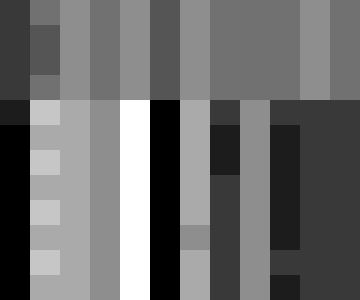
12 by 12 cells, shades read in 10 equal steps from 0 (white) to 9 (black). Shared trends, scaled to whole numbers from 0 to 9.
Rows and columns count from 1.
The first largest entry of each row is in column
1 1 1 1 6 1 1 1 1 1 1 1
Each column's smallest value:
7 2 3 4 0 6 3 5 4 5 4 5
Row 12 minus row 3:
2 -3 -1 -1 -4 3 -1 2 -1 3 3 2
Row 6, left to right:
9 3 3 4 0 9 3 8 4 8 7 7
